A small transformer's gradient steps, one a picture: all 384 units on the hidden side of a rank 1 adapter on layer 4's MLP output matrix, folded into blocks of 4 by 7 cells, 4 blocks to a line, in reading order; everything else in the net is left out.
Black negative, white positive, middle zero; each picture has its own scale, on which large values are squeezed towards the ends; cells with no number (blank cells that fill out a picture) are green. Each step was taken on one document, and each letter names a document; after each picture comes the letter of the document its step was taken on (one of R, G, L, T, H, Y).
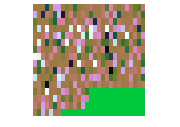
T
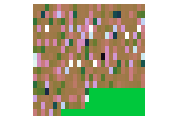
T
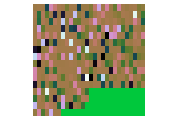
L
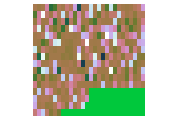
L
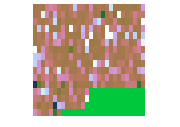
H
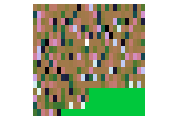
L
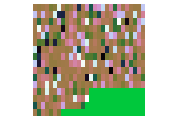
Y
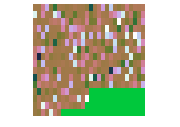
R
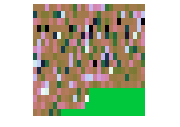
T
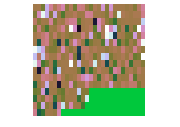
H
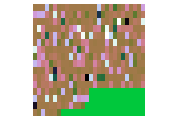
Y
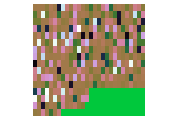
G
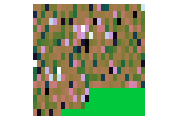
Y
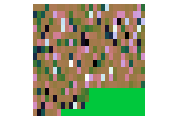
Y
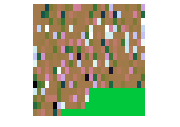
H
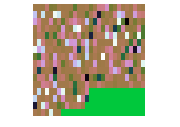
R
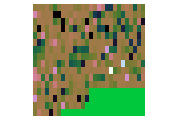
R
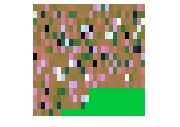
G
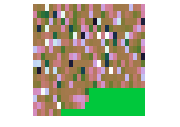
H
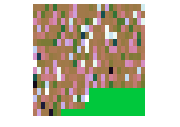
Y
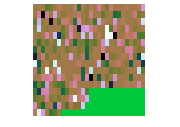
H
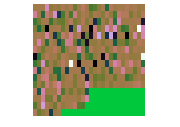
T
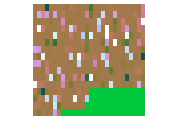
H
